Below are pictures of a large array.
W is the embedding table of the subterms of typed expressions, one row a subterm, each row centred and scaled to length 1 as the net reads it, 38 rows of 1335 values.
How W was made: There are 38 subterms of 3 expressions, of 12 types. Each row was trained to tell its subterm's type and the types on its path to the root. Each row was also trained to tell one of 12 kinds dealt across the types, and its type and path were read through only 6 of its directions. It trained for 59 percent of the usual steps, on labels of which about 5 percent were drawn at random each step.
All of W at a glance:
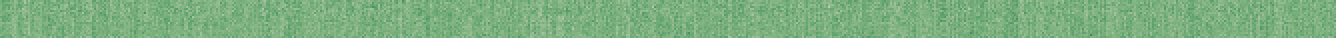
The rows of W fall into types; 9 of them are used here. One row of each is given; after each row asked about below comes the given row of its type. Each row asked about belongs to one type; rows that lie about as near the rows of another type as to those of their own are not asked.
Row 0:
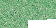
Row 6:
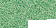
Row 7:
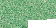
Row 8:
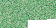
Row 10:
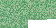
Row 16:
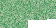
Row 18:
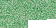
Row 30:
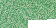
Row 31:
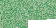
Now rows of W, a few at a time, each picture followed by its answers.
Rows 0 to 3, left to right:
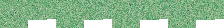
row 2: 31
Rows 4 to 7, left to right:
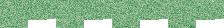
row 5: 18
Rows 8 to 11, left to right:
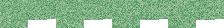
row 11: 10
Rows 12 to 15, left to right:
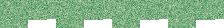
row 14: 0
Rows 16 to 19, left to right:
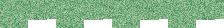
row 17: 0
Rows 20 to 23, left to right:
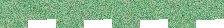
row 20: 18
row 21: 0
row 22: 31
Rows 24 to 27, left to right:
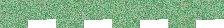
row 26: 0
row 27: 31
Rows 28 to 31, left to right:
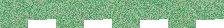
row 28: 31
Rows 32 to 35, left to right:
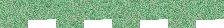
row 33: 31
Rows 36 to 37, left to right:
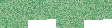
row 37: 0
